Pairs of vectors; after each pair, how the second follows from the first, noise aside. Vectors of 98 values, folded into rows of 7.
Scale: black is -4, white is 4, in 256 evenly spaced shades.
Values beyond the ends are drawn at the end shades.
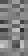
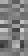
negated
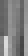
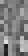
sign-scrambled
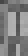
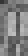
copied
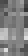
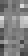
reversed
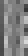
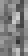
wrapped around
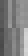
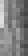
reversed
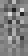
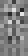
negated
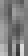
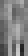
negated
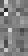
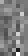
wrapped around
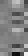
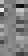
wrapped around
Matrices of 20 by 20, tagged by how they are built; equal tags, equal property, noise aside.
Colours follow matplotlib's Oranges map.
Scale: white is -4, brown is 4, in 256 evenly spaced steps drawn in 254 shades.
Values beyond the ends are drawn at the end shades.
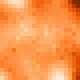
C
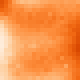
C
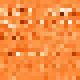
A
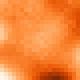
C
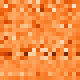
A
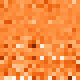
A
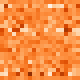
A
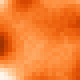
C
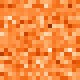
A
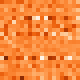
A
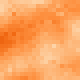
C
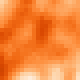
C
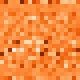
A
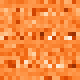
A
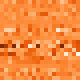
A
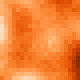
C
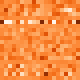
A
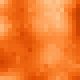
C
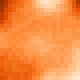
C
